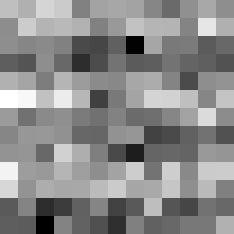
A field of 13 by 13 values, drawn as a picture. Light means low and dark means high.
Histogram: bell-shaped. Odd rows or columns: none. Ninth with the lowest average: middle left. Stripes: horizontal, repeating 3 times.
